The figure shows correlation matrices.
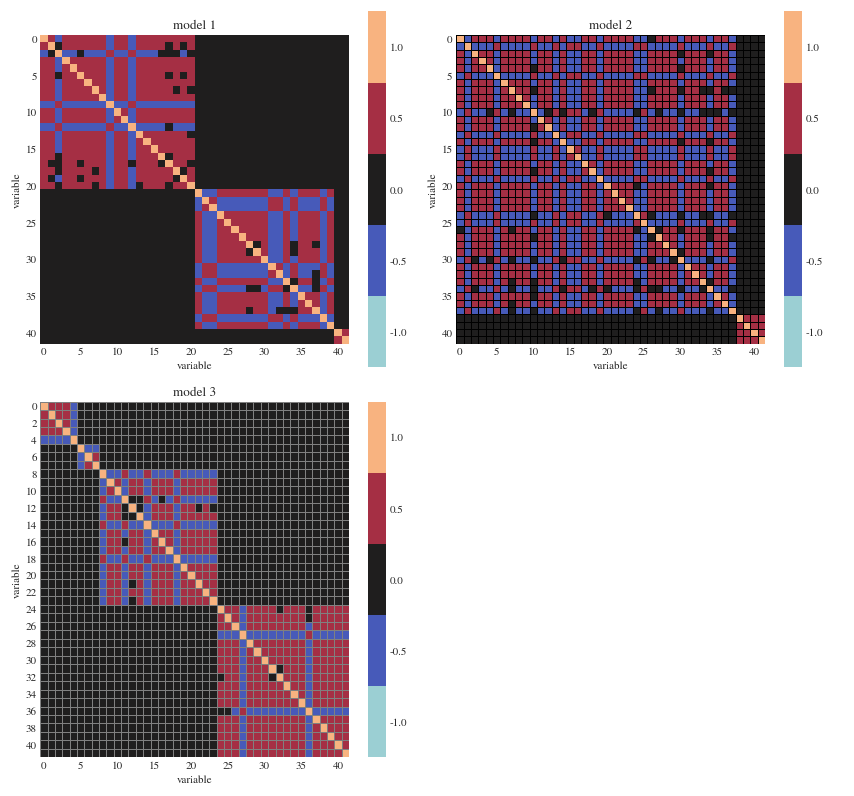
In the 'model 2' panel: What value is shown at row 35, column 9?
0.5
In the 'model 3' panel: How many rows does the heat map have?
42
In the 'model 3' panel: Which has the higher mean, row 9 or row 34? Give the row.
34
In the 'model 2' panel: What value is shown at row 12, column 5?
-0.5
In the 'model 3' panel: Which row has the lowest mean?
27
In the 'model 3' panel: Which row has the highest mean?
25
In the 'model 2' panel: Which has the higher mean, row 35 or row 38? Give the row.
35
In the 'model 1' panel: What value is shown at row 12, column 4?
-0.5
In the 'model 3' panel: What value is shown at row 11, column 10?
-0.5
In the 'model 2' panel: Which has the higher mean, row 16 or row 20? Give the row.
20
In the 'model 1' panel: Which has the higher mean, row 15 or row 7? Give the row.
15
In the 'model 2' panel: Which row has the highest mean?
14
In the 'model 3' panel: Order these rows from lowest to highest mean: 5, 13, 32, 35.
5, 13, 32, 35
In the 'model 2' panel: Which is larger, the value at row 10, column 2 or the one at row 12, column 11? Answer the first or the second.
the second
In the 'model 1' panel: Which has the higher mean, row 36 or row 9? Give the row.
36
